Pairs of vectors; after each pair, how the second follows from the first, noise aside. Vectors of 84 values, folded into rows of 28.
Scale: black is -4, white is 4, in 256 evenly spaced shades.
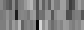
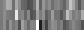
negated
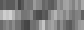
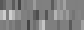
partly zeroed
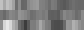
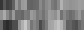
negated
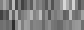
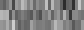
negated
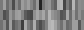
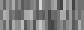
negated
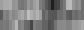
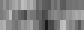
wrapped around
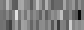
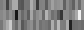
negated
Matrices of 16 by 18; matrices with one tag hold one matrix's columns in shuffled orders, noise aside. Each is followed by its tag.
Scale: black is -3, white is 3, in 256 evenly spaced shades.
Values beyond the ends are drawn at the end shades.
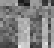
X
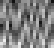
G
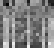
X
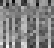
X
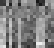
X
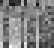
X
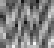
G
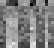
X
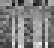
X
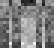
X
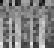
X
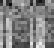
X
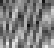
G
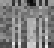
X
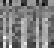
X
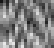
G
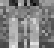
X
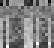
X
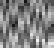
G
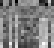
X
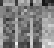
X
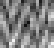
G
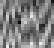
G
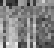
X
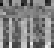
X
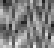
G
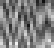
G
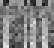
X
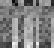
X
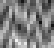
G
